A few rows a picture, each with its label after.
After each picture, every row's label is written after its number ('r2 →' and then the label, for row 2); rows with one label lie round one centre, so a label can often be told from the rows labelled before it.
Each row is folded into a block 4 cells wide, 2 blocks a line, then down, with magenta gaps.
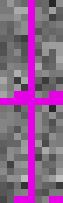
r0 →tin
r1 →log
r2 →log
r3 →log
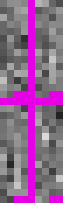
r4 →tin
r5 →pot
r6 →pot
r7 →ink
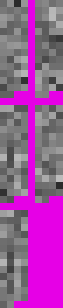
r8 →log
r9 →tin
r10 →pot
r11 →log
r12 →pot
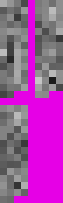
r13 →pot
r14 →tin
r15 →tin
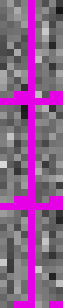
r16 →tin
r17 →ink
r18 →ink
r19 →log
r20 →pot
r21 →ink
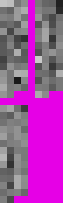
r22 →tin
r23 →ink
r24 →pot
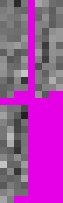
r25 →log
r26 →pot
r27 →ink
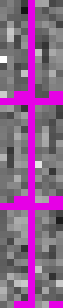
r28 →ink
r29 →pot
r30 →pot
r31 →ink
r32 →tin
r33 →ink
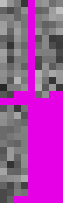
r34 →pot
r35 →tin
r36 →log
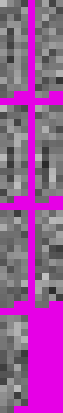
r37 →pot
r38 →log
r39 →pot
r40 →pot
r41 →log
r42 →tin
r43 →tin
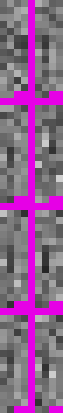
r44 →tin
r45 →pot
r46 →pot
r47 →ink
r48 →pot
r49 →pot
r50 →pot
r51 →pot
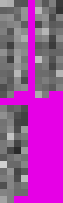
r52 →pot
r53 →ink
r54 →ink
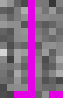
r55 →pot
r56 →log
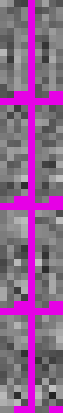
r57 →pot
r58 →pot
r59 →log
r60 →log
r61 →tin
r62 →pot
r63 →tin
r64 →tin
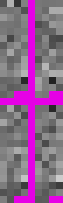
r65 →log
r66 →tin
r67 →log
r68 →log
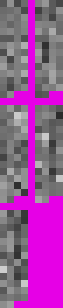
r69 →log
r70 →pot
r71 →tin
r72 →ink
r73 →ink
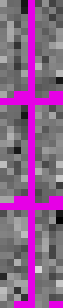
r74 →ink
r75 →log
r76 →ink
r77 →log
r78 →tin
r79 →ink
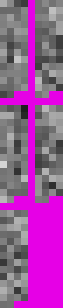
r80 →pot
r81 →tin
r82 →ink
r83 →tin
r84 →tin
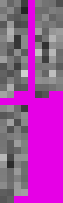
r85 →ink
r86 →pot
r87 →pot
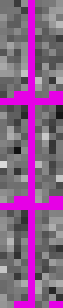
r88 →log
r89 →tin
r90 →ink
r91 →ink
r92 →ink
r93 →tin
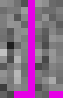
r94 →pot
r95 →pot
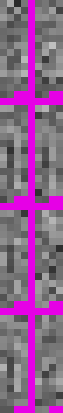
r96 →log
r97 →log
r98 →pot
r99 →pot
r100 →pot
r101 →tin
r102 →pot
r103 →log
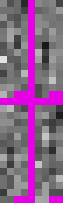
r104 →ink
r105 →pot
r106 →pot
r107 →ink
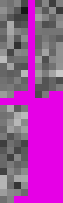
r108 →ink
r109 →log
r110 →tin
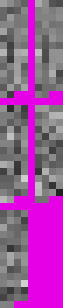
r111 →pot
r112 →pot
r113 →ink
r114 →tin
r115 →log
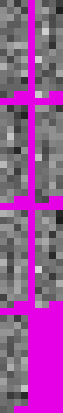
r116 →log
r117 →ink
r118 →ink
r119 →pot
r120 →pot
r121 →ink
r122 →log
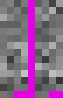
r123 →log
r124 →log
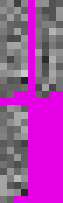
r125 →log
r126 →pot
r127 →tin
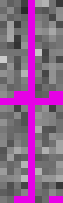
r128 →ink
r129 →pot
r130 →log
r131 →log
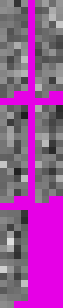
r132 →log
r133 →tin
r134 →ink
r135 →ink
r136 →ink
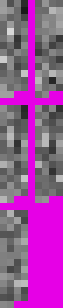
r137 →ink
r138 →tin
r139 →ink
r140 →ink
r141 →log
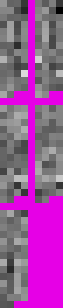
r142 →ink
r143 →ink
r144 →tin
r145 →log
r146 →pot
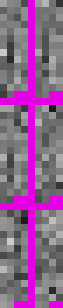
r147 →pot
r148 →pot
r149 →pot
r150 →log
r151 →ink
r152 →tin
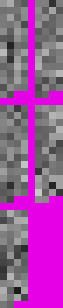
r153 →pot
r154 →log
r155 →log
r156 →tin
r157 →tin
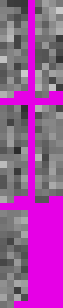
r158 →ink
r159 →tin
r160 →ink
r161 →pot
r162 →tin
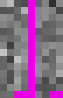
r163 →pot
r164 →log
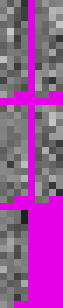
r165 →ink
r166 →tin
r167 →log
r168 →tin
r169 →ink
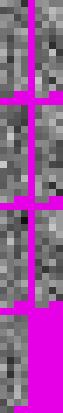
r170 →pot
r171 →tin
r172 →ink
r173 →tin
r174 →ink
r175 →tin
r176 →pot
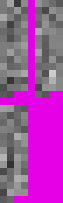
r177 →log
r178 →pot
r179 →pot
